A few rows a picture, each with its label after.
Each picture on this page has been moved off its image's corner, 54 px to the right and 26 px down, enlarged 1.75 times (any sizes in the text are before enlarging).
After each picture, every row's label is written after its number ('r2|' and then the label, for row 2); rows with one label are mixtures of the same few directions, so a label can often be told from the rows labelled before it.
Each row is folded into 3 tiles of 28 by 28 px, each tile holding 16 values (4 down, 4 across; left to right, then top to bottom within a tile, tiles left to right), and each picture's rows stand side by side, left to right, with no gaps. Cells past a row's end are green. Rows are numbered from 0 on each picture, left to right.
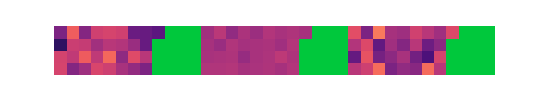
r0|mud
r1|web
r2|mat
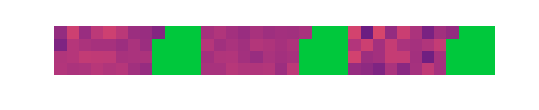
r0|mud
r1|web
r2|web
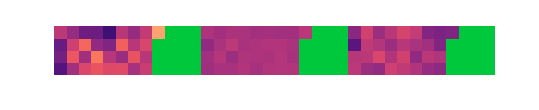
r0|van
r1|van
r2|mud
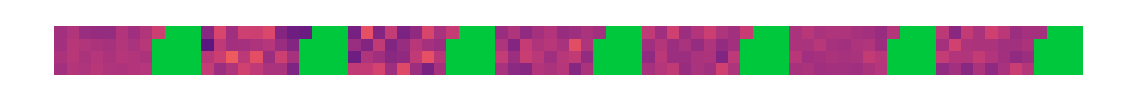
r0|van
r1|mud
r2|web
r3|mat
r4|mat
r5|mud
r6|web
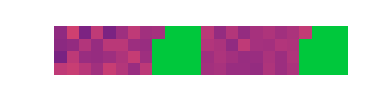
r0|web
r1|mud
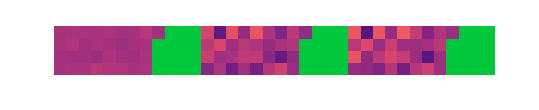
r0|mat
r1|web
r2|web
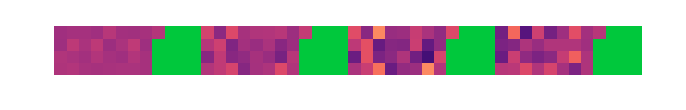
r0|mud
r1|mat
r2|mat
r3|web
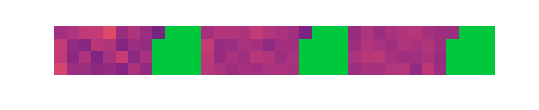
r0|van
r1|van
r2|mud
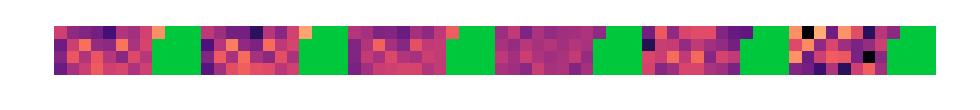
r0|van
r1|van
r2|van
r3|mat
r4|mud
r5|web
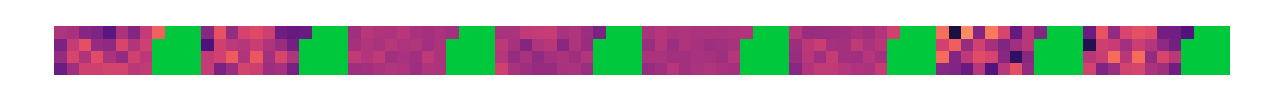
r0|van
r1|mud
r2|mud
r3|van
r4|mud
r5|van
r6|web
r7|mud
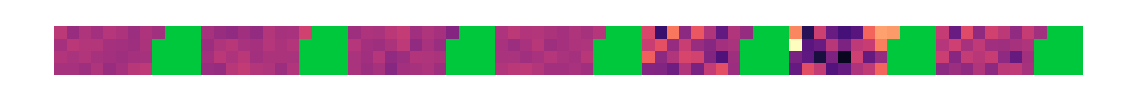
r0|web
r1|van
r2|van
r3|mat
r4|web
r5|mud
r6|web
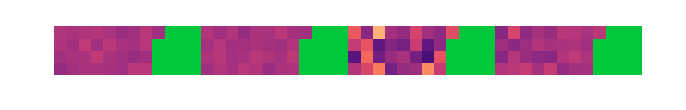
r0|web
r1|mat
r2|mat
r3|web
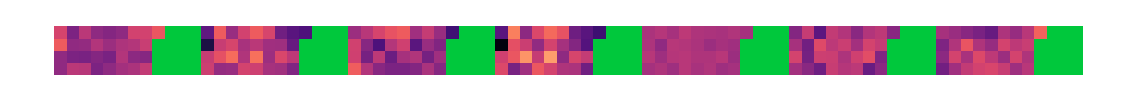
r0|mud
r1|mud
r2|van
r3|mud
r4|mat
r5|mat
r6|van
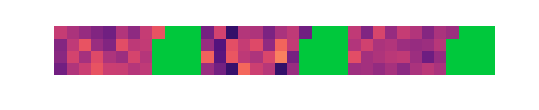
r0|van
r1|mat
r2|web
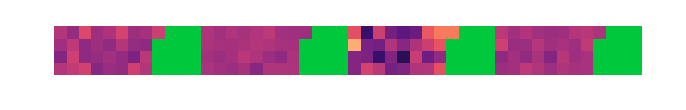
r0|mat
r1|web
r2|mud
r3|mud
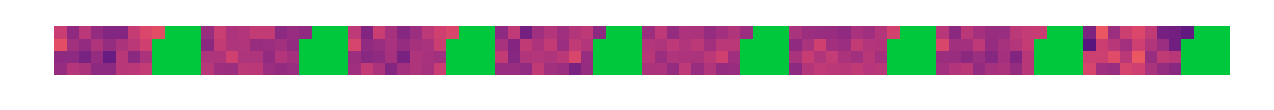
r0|mud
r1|mud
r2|mud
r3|mat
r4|mat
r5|van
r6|mud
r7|mud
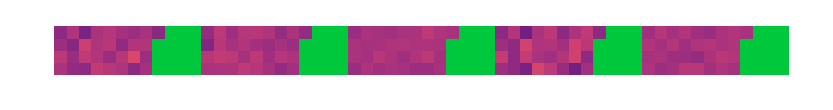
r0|mat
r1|mud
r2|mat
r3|mat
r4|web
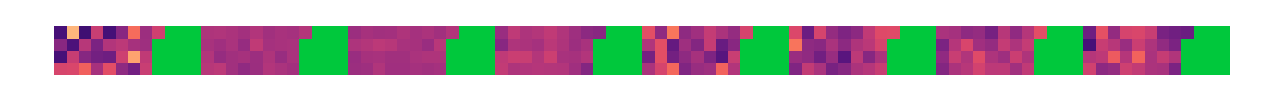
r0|web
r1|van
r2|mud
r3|mud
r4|mat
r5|mud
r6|van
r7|mud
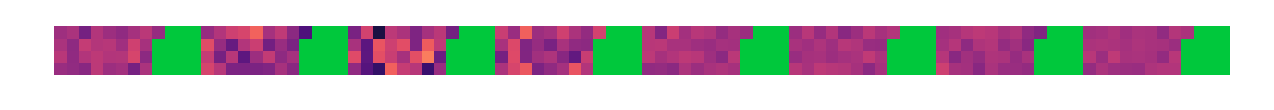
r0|mat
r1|van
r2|mat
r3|mat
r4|web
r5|web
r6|van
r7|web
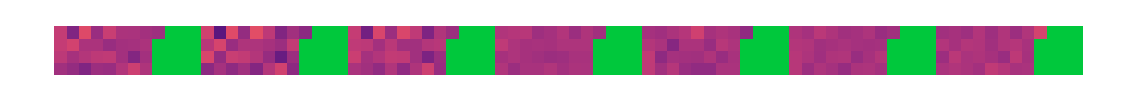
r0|web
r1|web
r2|web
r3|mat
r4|van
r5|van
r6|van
